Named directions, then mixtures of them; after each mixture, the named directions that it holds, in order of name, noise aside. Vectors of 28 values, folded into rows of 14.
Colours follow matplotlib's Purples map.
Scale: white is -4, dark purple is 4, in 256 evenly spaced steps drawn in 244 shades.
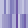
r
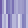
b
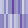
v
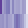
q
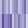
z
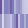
q, r, z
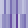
r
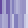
b, q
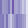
q, v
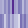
b, v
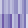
z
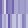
b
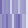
q, z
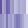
q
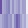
q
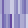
v, z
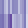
b, z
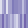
q, v, z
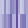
r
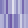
v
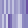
b, q, v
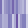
b, q, r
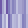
b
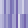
r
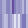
b, v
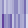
z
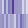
q, r, v
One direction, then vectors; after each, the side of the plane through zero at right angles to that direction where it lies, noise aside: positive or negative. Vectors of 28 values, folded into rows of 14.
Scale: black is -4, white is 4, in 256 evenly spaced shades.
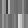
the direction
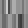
negative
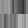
positive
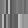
positive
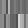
positive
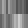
positive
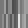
positive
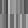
positive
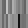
negative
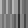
negative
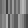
positive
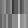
positive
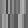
positive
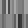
negative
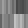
positive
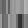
negative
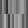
positive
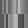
negative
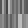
positive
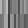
negative
